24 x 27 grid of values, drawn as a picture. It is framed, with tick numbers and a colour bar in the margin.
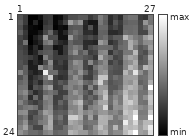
The halves do not mirror each other. Overall the values sit about 40% of the way up the scale. Upright stripes repeat 5 times across the table. The ninth with the highest average is the bottom right. The ninth with the lowest average is the top left. Values rise toward the bottom right.
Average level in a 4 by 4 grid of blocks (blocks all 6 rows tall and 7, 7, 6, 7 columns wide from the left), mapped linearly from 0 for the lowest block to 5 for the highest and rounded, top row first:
0112 / 1123 / 2234 / 3345
